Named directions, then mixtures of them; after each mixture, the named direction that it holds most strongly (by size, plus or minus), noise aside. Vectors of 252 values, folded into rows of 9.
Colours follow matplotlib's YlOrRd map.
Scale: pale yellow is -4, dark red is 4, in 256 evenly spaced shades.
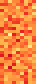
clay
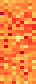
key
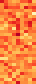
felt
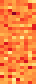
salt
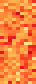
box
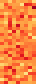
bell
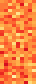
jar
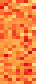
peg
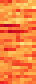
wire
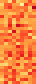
bell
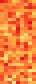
felt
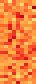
bell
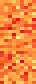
clay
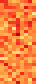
felt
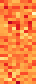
felt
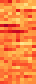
wire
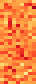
bell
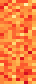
peg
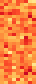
peg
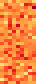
bell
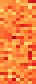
salt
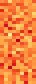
clay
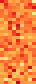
felt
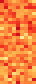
felt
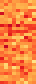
key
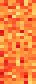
jar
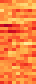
wire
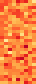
peg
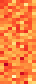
jar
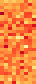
key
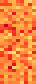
clay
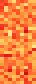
peg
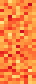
clay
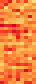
wire
